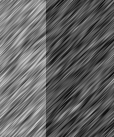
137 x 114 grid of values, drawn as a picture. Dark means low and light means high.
Seam: vertical, 40% of the way across, the left part higher. Grain: diagonal, up to the right. Average level on the scale: 40%.
